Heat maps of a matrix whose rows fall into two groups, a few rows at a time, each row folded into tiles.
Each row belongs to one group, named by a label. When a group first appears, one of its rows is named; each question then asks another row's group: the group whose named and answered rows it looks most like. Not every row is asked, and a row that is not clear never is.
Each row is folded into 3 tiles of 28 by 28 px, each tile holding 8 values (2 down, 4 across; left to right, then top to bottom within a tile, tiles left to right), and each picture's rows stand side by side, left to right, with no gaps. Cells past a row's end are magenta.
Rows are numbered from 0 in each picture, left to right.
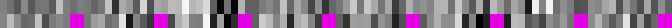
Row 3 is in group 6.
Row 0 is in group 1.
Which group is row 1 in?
1
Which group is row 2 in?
1
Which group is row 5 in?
1
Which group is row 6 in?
6
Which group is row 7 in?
1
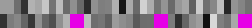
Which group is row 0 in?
6
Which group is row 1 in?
6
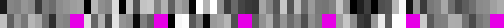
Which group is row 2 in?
6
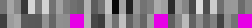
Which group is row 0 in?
6
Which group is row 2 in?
6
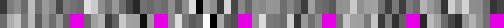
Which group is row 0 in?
6
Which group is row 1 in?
1
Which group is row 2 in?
1
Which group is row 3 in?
1
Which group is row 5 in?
6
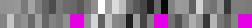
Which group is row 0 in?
1
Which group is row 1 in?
1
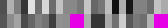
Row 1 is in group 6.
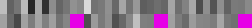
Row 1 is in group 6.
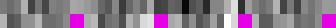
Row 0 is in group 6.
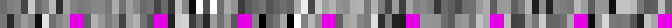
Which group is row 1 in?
6
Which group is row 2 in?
6
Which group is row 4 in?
1
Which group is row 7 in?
6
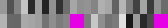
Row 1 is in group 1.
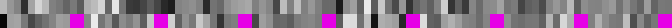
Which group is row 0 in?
6
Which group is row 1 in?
1
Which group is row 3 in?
6
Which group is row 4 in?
6
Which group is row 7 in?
1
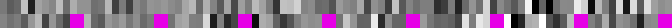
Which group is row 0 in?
1
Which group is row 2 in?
1
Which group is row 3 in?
6
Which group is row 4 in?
1
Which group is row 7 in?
6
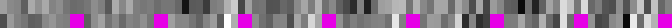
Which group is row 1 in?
6
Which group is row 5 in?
1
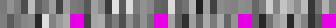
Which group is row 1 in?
6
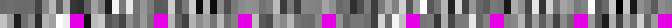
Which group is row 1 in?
6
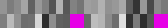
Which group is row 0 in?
1
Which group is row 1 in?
1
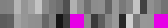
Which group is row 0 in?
1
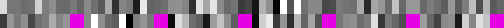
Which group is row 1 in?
1
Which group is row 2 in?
6
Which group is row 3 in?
6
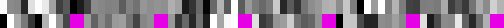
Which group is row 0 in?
6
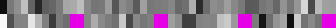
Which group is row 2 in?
1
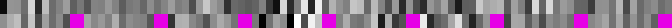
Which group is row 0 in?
6
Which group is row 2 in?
6
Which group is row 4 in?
1
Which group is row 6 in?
6
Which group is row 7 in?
6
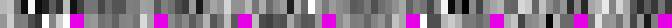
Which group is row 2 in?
1
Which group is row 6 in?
1
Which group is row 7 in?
1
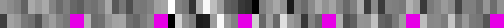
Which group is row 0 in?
6
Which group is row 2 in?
6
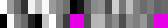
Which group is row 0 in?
6
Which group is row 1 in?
6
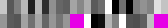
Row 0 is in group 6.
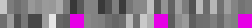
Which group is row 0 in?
6
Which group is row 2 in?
6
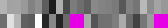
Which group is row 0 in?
1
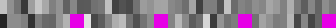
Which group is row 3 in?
1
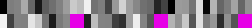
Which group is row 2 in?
6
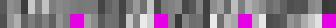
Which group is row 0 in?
6
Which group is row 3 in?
1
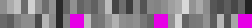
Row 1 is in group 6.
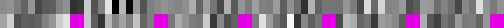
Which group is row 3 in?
1
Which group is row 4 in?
6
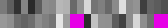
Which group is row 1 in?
6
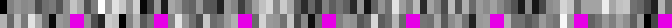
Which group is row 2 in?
1
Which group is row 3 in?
1
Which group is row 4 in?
1
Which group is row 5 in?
6
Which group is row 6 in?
1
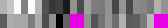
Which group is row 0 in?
1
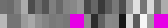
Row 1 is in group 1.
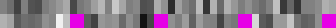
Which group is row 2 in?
6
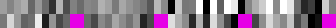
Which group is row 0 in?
1
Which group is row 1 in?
1
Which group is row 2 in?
6
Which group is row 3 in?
1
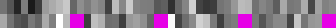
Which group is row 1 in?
6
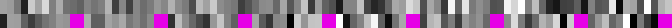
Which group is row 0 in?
6
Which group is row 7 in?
1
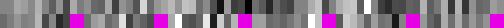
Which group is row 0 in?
1
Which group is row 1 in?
1
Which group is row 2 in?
1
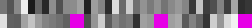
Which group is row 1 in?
6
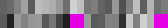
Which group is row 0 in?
1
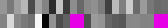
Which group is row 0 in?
1
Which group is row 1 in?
6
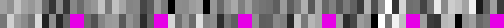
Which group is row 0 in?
1
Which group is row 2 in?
6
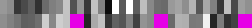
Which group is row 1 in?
6
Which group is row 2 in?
1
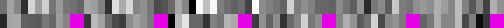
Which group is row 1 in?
6
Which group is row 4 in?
1
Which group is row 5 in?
1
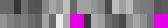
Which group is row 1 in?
6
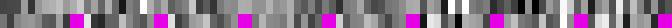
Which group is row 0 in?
1
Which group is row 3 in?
1
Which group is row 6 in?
1
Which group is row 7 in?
6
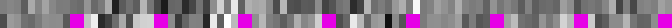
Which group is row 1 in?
1
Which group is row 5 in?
1
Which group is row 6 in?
1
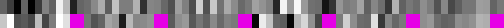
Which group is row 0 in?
1
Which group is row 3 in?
6
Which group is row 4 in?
1
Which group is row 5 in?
1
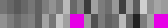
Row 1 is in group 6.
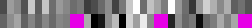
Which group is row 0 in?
6
